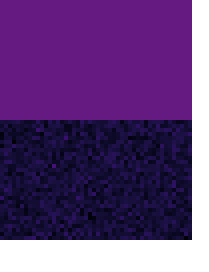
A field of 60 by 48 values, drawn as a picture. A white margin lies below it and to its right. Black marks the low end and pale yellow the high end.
The table splits into 2 rows of 1 panel. Panel 1,1: low, flat. Panel 2,1: very low, fine-grained, faint in contrast.
